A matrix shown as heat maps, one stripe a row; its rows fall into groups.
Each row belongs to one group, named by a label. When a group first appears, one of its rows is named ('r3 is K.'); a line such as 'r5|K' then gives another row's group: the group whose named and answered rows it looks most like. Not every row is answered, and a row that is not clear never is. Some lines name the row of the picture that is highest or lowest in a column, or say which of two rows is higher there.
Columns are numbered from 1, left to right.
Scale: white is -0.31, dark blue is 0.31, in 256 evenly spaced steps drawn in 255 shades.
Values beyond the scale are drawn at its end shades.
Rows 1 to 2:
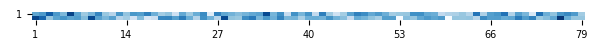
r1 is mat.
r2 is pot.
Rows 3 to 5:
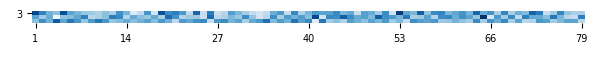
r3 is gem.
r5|mat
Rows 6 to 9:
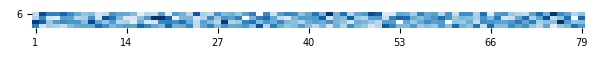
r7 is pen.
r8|pot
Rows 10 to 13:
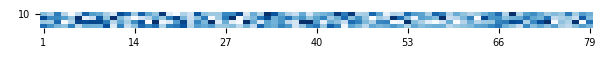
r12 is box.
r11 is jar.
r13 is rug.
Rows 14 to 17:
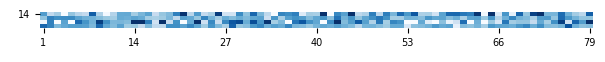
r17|pot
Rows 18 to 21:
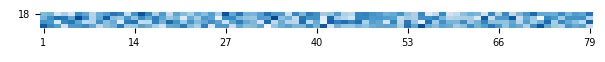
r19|mat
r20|gem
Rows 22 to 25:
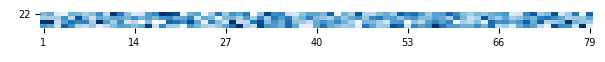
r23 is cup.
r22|pen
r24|pot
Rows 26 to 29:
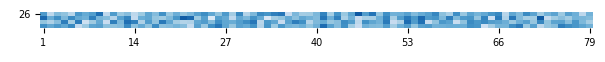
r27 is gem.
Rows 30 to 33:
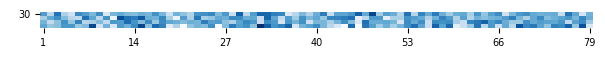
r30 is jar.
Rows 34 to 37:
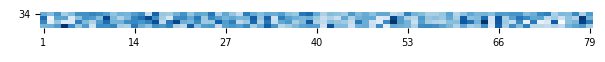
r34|box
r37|mat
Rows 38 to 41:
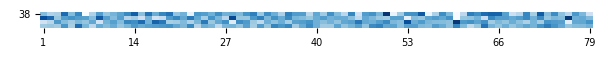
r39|pot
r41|cup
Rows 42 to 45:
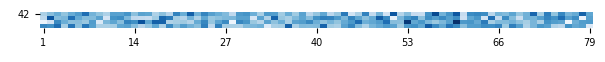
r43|pen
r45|gem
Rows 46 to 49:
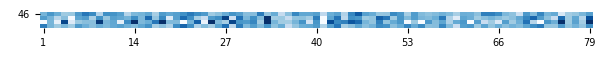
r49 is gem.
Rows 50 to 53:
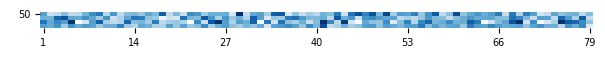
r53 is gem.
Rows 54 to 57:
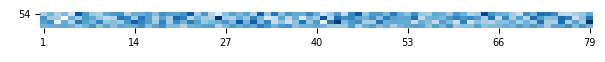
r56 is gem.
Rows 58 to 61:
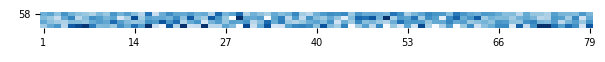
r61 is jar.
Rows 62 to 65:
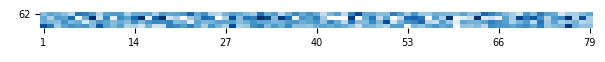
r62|cup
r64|rug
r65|pot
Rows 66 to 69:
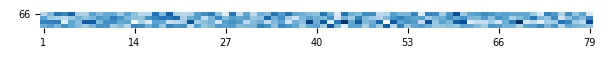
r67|pen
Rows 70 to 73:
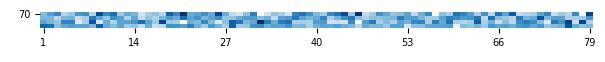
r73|pot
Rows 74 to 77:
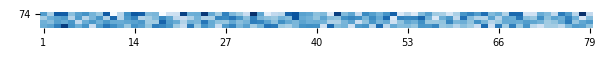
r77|mat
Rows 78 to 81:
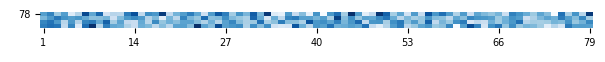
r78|gem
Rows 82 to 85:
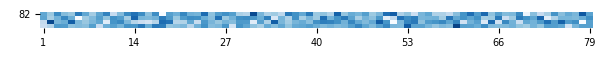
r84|pen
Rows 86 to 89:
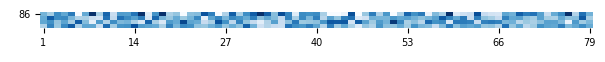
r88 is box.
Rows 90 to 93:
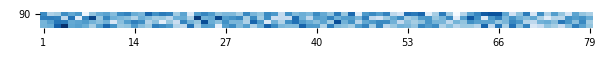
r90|rug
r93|mat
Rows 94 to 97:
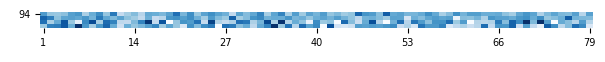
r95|pot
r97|mat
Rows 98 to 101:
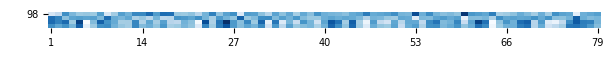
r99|pot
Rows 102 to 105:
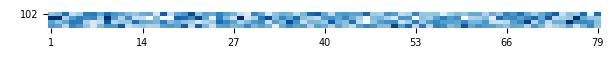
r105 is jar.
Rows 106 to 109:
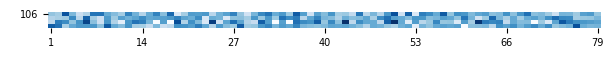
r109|pot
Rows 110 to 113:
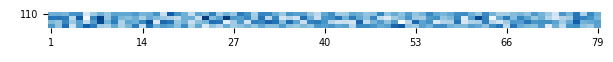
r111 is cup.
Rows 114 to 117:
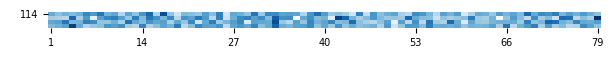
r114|box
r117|mat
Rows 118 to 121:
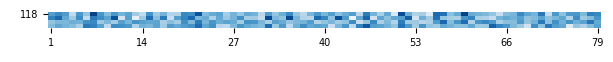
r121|cup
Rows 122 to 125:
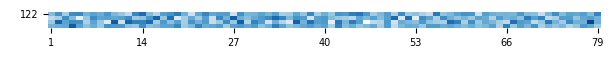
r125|mat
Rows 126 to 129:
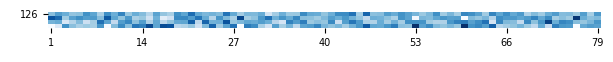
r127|pot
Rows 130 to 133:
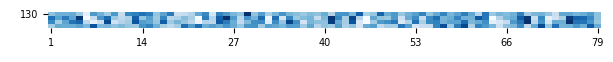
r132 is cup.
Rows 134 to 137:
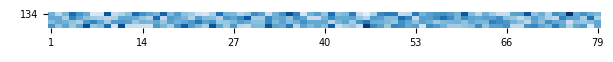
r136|cup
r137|jar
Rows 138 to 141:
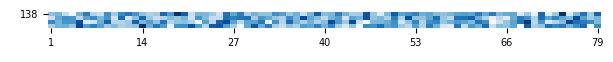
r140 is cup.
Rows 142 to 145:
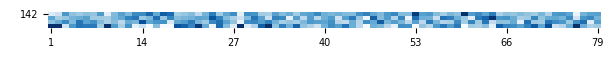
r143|rug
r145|pot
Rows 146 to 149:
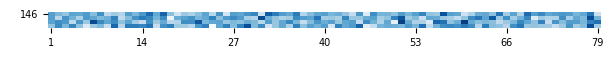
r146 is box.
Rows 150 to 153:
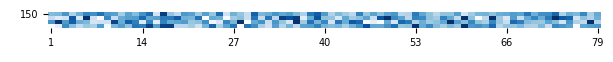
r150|box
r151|cup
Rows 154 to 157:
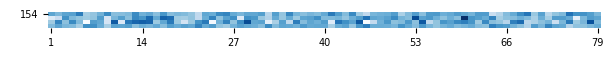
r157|cup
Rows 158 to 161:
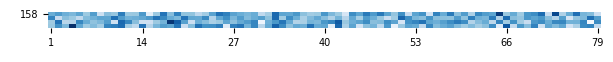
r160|pen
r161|mat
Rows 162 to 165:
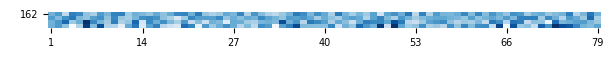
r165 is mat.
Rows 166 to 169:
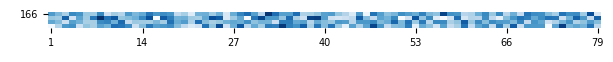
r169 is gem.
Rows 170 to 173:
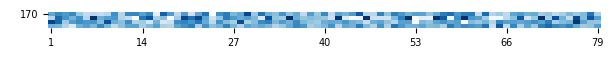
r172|pot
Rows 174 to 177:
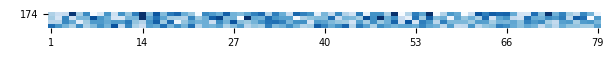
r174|rug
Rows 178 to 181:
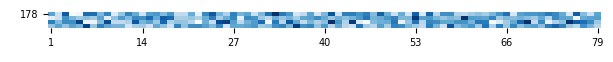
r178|jar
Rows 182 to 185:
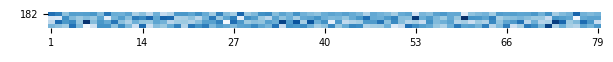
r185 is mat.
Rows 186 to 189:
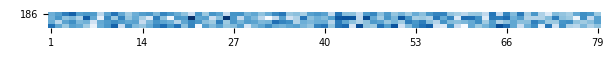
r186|mat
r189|rug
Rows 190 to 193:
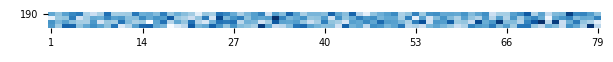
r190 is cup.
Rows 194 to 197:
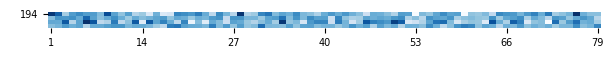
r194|pot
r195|mat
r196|mat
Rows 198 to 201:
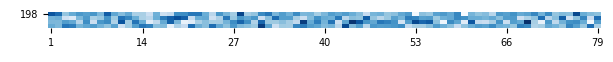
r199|pen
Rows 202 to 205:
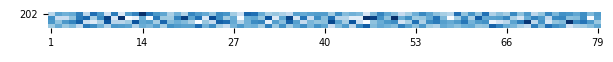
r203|jar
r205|cup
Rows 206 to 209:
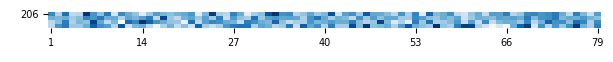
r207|box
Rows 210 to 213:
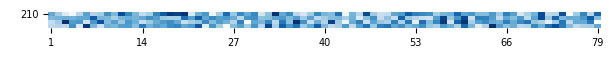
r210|pen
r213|cup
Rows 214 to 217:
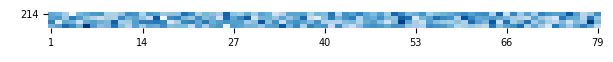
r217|mat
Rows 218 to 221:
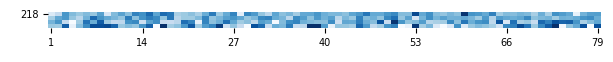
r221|box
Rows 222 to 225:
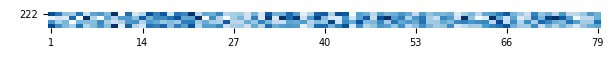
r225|rug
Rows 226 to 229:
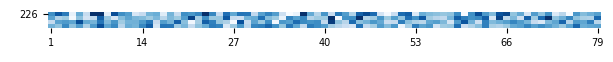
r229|box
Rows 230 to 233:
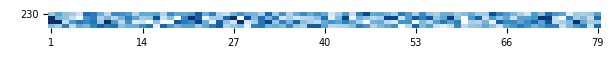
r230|cup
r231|gem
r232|pot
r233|box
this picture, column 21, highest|231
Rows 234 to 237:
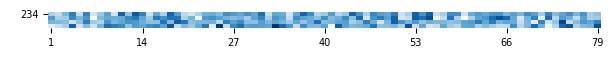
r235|rug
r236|pen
